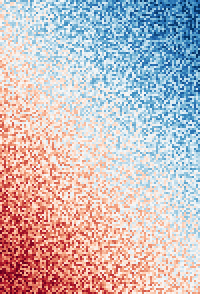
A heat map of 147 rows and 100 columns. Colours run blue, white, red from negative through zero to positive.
Average level on the scale: 50%. Slope: up to the bottom left. Ninth with the lowest average: top right. Odd rows or columns: none. Mirror symmetry: none. Grain: fine. Ninth with the highest average: bottom left. Stripes: none.
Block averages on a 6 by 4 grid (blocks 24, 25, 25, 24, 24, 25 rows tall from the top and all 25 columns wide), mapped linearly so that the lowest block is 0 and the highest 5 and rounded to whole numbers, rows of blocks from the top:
2 1 1 0 | 3 2 1 1 | 3 3 2 1 | 4 3 2 2 | 4 4 3 2 | 5 4 4 3
